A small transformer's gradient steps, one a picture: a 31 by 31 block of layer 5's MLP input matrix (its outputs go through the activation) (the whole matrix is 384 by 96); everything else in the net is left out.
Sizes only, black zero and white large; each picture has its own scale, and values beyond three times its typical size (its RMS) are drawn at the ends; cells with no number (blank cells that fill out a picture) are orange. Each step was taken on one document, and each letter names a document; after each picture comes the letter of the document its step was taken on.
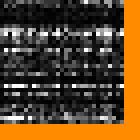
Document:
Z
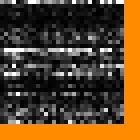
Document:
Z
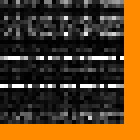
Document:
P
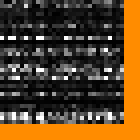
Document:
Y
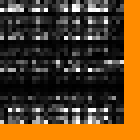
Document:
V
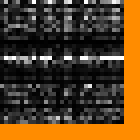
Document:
P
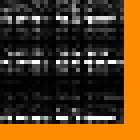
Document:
V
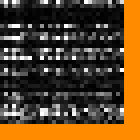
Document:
Z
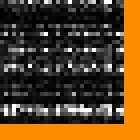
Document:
Z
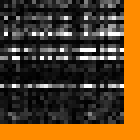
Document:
P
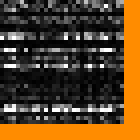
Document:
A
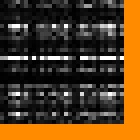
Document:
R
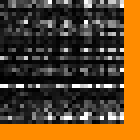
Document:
P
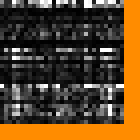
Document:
R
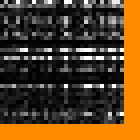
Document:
P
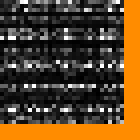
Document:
A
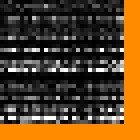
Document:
A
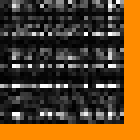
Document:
R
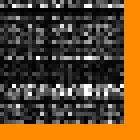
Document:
R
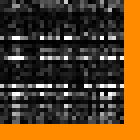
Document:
R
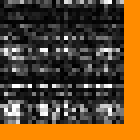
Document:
Z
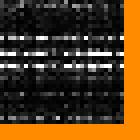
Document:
Y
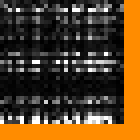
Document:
V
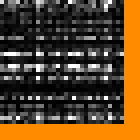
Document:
Y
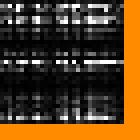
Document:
V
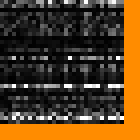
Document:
P
